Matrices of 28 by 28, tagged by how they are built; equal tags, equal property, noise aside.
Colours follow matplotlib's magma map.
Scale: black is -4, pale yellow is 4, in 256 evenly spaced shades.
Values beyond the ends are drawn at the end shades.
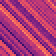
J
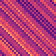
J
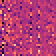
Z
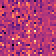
Z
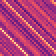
J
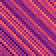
J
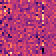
Z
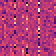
Z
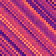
J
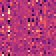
Z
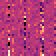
Z
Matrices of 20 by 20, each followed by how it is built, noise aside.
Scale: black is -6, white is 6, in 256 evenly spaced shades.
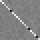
diagonal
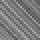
Toeplitz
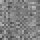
low rank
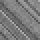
Toeplitz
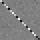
diagonal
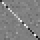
diagonal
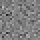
low rank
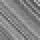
Toeplitz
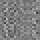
low rank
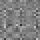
low rank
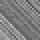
Toeplitz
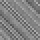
Toeplitz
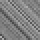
Toeplitz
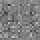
low rank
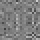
low rank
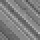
Toeplitz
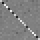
diagonal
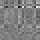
low rank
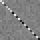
diagonal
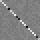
diagonal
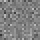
low rank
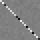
diagonal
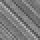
Toeplitz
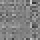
low rank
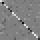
diagonal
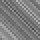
Toeplitz
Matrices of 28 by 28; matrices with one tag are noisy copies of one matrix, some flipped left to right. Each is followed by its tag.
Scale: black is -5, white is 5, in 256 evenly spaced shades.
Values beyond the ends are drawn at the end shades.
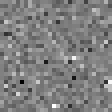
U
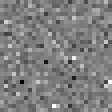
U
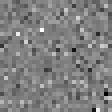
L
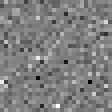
U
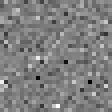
U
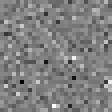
U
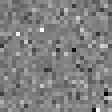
L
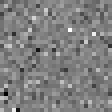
L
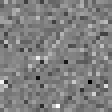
U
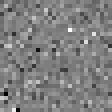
L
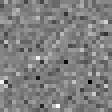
U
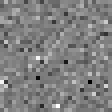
U
